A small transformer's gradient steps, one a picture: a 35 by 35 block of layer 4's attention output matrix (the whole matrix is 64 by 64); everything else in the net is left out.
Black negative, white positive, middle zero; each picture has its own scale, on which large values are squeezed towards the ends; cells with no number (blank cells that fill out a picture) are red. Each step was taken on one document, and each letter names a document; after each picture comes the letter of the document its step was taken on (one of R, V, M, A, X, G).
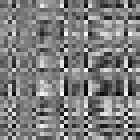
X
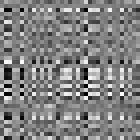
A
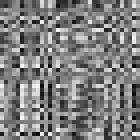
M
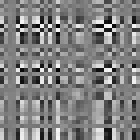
M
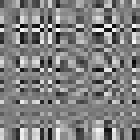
M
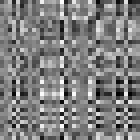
X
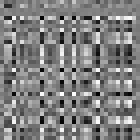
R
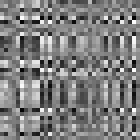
M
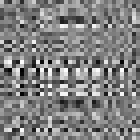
A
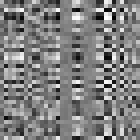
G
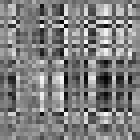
X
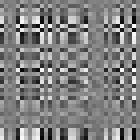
M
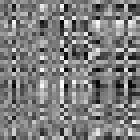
X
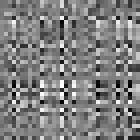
X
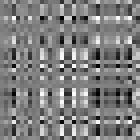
R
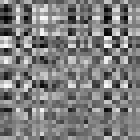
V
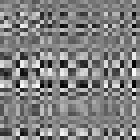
M
